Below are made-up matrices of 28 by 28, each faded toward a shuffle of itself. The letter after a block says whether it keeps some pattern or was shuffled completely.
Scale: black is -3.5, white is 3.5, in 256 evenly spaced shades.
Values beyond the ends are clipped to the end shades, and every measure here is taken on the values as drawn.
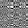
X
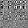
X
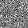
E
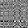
X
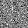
E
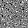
E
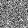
E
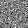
E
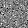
E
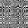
X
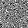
E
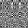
X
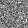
E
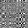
X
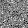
E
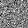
E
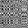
X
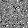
E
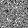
E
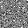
E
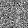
E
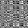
X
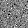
E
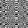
X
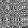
X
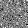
E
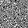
E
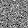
E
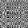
X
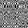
X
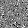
E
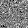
E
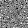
E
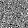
E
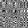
X
